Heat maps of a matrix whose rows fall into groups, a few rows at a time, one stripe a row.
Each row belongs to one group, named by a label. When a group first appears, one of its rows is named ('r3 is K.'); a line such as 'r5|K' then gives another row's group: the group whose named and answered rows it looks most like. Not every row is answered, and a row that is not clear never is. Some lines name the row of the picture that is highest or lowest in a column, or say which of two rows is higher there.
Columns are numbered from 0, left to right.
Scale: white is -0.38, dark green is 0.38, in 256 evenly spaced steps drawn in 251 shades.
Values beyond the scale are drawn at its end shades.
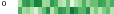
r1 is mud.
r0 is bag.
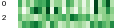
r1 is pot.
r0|pot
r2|mud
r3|bag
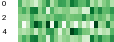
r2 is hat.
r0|mud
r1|bag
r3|pot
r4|mud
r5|bag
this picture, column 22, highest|3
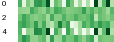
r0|pot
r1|hat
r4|pot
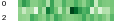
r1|mud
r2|hat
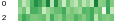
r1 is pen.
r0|pot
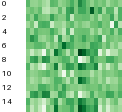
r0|mud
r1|hat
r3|pen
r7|mud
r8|bag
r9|mud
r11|mud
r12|hat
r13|bag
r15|mud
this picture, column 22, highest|3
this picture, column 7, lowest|5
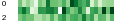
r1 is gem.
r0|mud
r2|hat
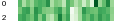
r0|pot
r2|bag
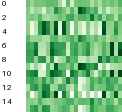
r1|mud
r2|hat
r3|pot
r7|gem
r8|bag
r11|bag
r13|pot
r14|hat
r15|bag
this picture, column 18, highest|8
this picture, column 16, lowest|13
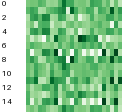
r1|gem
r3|pen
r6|hat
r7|pot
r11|gem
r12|pot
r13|mud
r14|pot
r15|pen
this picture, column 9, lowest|3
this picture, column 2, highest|11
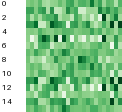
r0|hat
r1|bag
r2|pot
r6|pen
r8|mud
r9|hat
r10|pen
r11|gem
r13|pen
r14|gem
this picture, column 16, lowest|12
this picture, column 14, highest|8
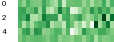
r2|gem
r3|pot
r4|bag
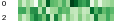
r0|mud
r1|bag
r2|pot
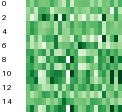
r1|pen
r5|pot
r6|mud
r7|bag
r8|gem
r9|bag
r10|gem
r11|gem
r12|hat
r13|pot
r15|gem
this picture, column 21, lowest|1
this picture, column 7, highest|2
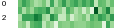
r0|hat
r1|pot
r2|bag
